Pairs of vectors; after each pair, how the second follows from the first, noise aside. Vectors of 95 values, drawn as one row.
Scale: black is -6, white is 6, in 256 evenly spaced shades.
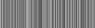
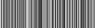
scaled up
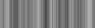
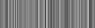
sign-scrambled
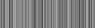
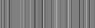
partly zeroed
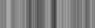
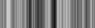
scaled up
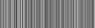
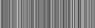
reversed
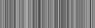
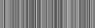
reversed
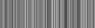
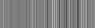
partly zeroed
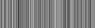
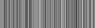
reversed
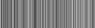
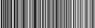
scaled up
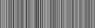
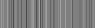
partly zeroed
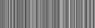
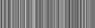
reversed
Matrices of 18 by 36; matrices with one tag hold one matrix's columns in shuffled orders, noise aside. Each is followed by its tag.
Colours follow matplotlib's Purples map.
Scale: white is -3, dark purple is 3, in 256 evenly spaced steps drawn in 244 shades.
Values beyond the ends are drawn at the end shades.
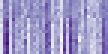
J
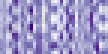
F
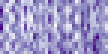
F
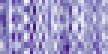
F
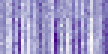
J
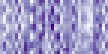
F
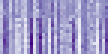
J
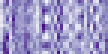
F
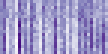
J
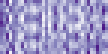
F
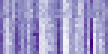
J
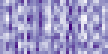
F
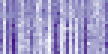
J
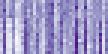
J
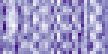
F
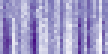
J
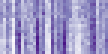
J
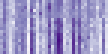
J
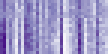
J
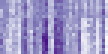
J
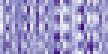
F
